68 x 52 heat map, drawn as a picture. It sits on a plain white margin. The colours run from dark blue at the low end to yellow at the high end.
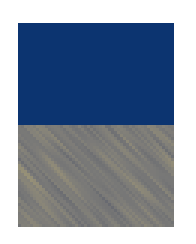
It is made of 2 by 1 panels. Panel 1,1: very low, flat. Panel 2,1: middling, slanting down to the right, faint in contrast.
